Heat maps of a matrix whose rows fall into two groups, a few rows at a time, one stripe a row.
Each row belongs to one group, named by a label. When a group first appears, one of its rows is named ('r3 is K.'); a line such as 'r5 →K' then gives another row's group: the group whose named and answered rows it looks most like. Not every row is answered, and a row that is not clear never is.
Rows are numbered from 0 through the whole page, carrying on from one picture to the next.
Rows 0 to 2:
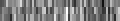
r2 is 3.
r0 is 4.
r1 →3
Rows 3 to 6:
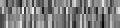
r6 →4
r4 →3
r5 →4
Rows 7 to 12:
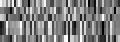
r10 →4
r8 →3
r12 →3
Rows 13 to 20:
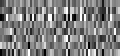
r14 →3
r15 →4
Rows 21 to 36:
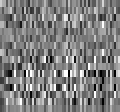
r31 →3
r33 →3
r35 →4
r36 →4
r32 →4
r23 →3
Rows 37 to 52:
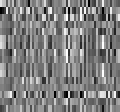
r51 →3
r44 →3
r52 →4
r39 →3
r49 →3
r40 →3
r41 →3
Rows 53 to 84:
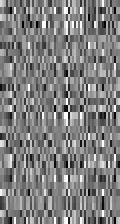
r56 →3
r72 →4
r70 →3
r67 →3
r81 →4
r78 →3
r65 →4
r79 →3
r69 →3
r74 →3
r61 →3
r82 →4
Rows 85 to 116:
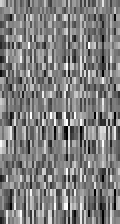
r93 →4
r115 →4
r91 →4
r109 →3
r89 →3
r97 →3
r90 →4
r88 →4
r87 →3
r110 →4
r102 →3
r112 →3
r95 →4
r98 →3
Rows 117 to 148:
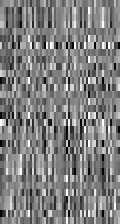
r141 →4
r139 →4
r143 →4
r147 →4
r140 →4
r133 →4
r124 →3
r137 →4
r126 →3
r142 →3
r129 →3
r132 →3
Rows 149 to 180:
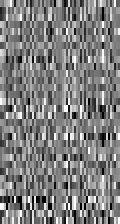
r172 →3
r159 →3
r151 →4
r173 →4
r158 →3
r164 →3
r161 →3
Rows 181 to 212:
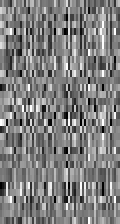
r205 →3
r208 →4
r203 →4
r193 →4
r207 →4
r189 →3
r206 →3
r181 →3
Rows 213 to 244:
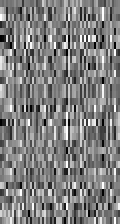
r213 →3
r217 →3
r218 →4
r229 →3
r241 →3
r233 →4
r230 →4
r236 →3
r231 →3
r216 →4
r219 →3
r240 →4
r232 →3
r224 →4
